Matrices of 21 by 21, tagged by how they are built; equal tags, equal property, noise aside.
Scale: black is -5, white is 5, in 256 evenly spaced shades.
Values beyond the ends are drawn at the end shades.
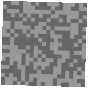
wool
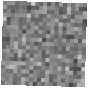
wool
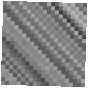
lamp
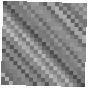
lamp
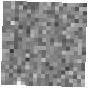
wool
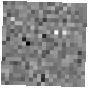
wool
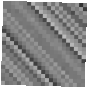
lamp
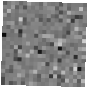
wool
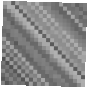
lamp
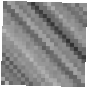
lamp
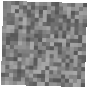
wool
